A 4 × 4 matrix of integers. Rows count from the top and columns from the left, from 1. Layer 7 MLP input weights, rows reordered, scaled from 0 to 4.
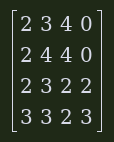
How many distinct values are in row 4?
2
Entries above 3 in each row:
1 2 0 0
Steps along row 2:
up same down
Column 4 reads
0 0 2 3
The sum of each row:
9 10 9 11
